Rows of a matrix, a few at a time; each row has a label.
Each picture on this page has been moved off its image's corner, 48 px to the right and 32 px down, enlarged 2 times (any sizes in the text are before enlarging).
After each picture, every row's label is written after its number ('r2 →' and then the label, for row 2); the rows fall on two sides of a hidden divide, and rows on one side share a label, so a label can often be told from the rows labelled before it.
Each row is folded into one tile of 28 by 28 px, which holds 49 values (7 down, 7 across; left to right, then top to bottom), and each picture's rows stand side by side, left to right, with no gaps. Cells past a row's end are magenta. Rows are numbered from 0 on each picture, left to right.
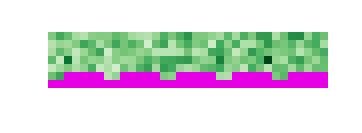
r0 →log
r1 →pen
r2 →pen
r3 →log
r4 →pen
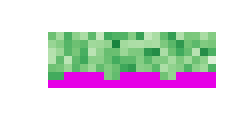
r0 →pen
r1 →pen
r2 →pen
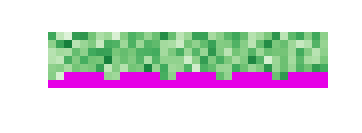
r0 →pen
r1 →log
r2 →pen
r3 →pen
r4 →pen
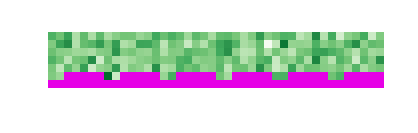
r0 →pen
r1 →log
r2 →pen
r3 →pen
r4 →pen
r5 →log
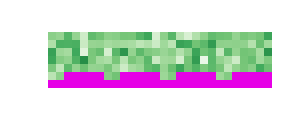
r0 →pen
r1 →pen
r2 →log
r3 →pen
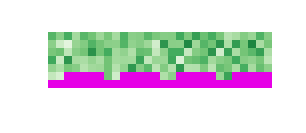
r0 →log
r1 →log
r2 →pen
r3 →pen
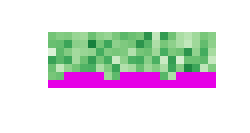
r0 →pen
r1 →log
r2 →pen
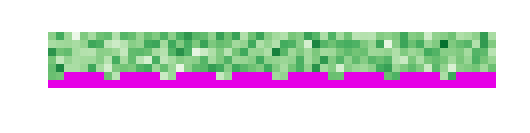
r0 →log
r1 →log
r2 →pen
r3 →pen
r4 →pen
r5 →pen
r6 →pen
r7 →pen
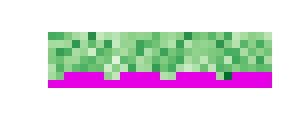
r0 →pen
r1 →log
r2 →log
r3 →pen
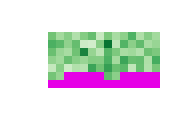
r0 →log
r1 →log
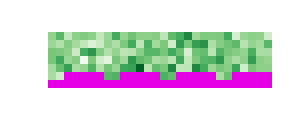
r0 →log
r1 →pen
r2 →log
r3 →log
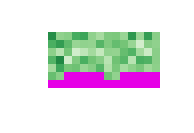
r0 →pen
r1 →pen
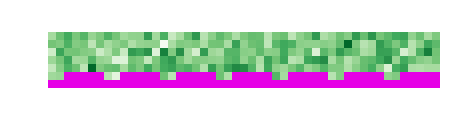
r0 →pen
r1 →log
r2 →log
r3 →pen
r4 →pen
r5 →pen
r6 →log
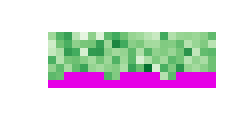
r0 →pen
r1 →pen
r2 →pen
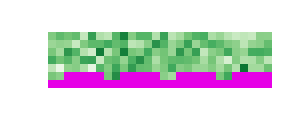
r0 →pen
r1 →pen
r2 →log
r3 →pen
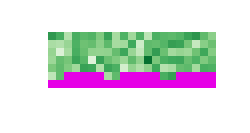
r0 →log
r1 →pen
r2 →pen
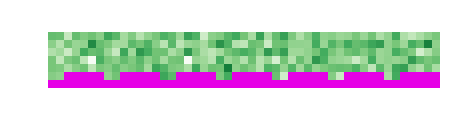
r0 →log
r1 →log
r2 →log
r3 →pen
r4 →pen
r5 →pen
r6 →pen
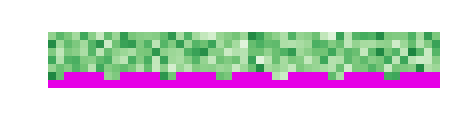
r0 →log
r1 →pen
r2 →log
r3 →log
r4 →log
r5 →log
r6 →log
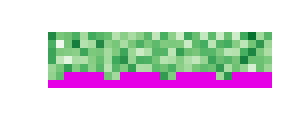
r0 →log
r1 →pen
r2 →log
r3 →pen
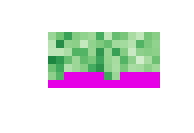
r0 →pen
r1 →log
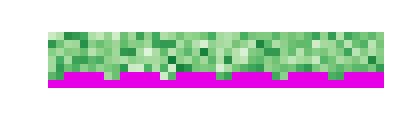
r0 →pen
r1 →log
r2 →pen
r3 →pen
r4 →log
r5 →pen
